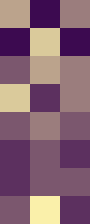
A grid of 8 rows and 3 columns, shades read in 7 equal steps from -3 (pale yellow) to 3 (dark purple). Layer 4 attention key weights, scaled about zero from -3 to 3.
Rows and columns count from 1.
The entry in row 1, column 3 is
0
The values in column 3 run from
0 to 3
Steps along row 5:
down up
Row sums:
2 4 0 0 2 5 4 0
